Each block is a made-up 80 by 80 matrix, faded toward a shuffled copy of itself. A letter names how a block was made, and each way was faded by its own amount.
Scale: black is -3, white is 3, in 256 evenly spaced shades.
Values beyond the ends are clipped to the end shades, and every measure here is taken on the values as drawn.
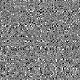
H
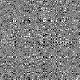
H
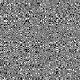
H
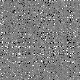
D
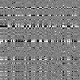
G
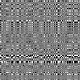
G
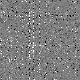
D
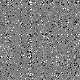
D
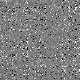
D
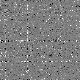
D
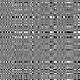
G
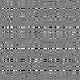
G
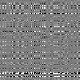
G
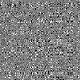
H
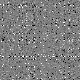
D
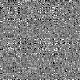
H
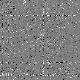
D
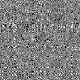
H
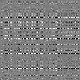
G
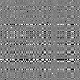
G
